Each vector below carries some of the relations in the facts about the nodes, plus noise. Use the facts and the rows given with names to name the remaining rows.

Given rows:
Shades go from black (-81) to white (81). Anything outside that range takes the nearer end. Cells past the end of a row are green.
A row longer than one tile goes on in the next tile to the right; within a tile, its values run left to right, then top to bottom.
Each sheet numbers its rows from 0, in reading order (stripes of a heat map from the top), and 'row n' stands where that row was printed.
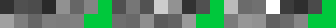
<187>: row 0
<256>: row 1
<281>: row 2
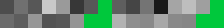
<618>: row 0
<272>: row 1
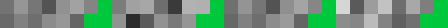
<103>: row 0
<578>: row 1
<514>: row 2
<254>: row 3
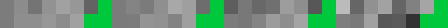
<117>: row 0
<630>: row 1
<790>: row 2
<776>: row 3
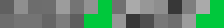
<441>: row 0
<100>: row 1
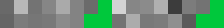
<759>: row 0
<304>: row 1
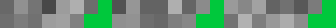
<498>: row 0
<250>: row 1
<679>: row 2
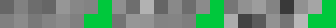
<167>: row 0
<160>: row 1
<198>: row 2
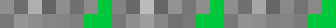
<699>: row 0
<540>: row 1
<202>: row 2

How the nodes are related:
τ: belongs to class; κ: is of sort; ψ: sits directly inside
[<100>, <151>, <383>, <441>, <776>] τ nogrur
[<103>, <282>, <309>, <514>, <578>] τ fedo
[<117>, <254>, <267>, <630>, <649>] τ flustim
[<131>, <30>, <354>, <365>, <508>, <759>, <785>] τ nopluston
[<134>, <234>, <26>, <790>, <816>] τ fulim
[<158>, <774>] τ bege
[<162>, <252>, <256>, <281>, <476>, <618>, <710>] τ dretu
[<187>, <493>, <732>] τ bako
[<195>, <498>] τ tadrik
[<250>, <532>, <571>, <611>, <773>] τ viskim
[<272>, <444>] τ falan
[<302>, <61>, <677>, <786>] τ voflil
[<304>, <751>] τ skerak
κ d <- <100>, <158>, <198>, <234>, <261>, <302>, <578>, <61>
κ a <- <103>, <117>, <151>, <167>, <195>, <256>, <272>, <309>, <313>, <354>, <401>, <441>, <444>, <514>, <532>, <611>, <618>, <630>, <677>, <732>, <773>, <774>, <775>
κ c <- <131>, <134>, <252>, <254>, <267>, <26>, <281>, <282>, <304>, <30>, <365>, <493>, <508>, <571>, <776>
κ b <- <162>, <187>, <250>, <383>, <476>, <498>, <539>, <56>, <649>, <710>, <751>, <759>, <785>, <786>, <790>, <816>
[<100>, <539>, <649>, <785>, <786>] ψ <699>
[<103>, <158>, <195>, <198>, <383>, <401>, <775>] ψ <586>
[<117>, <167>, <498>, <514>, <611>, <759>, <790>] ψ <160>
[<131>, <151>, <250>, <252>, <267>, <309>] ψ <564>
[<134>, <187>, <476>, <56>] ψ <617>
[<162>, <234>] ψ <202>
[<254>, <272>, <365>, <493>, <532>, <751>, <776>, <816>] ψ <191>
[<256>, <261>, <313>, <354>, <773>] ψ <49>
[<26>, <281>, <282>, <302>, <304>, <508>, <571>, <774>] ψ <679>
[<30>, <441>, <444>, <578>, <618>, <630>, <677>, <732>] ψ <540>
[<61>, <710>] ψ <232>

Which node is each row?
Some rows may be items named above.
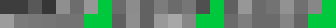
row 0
<732>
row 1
<774>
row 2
<151>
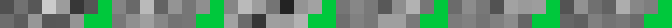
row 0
<618>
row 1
<540>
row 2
<302>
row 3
<195>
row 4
<677>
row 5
<751>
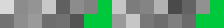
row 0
<131>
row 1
<571>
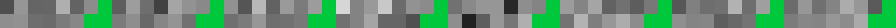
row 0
<250>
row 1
<786>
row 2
<191>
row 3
<30>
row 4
<158>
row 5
<679>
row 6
<532>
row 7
<649>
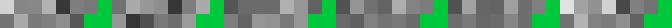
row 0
<304>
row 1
<100>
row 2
<816>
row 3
<751>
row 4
<383>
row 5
<508>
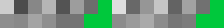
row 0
<134>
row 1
<267>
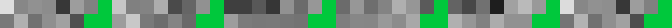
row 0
<282>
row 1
<571>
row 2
<732>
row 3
<649>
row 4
<444>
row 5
<282>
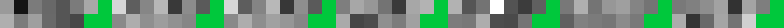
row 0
<493>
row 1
<26>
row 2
<26>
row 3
<61>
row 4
<252>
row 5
<354>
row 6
<234>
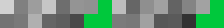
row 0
<365>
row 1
<776>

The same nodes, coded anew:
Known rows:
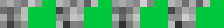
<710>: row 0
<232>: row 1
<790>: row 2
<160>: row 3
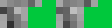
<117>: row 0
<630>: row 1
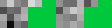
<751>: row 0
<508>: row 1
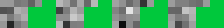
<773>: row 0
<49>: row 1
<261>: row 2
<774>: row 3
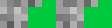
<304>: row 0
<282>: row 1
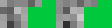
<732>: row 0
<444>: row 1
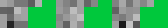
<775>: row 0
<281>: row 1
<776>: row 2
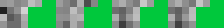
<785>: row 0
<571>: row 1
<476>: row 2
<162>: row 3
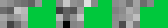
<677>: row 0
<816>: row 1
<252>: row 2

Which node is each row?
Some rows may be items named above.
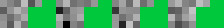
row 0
<267>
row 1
<532>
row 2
<493>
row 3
<786>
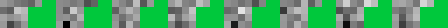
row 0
<677>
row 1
<234>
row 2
<267>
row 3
<786>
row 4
<158>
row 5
<131>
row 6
<751>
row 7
<383>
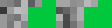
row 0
<131>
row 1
<187>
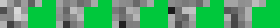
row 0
<540>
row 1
<441>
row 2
<151>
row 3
<354>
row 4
<187>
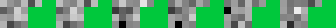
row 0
<679>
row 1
<679>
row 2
<816>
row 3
<272>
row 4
<365>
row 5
<578>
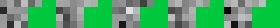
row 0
<254>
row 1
<649>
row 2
<61>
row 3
<498>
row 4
<191>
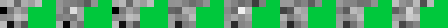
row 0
<191>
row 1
<100>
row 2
<191>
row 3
<256>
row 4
<302>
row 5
<195>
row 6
<618>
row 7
<679>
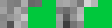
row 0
<26>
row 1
<383>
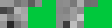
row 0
<195>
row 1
<134>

